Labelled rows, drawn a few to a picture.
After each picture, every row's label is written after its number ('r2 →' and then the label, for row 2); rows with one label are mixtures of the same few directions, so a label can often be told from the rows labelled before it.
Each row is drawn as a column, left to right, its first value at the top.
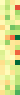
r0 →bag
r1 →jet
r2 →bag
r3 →bag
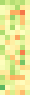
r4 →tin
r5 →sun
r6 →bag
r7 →bag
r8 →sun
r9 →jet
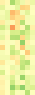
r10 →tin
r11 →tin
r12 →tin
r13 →tin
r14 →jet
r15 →bag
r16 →tin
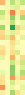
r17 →tin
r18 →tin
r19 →bag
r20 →bag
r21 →bag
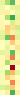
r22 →tin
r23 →bag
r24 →jet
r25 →tin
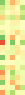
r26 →sun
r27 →jet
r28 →sun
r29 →tin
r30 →jet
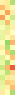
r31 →jet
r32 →sun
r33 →jet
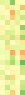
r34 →bag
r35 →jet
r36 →sun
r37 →tin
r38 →bag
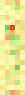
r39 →jet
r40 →bag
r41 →bag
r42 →jet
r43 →tin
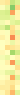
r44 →tin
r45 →tin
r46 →bag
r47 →jet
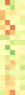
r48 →tin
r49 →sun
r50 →bag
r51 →sun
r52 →jet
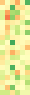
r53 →sun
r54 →tin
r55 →jet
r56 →bag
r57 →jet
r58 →sun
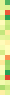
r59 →tin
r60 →bag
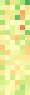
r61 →sun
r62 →sun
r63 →bag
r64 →jet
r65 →tin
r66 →sun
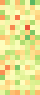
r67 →bag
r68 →jet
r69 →bag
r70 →jet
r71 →sun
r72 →bag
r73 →sun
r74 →sun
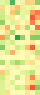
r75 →tin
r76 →bag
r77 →sun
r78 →bag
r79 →bag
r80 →tin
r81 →tin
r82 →tin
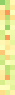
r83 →sun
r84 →bag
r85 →jet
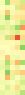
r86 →bag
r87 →bag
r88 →bag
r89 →bag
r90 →tin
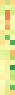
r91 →sun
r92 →tin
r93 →jet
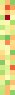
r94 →bag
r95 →jet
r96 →jet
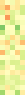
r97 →bag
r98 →jet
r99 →tin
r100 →bag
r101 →sun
